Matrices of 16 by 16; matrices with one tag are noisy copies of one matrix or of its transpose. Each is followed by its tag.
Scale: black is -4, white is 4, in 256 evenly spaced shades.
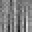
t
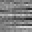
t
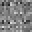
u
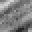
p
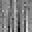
t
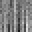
t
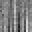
t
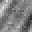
p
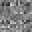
u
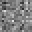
u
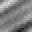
p
